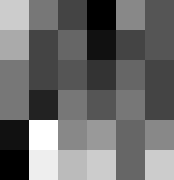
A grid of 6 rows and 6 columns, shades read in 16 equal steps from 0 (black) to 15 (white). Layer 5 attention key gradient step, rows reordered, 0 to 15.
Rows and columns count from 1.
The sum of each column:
37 46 41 30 37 38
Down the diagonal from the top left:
12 4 5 5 6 12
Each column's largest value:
12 15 11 12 8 12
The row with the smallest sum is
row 3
